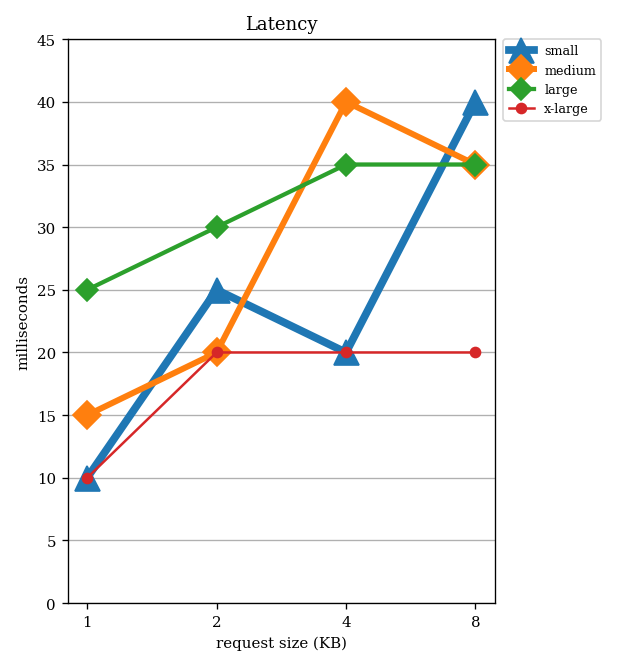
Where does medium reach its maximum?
4
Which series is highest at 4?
medium
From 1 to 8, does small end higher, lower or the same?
higher
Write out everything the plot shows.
Title: Latency
x-axis: request size (KB), ticks 1 2 4 8
y-axis: milliseconds, ticks 0 5 10 15 20 25 30 35 40 45
Legend: small, medium, large, x-large
Values:
small: 10 25 20 40
medium: 15 20 40 35
large: 25 30 35 35
x-large: 10 20 20 20
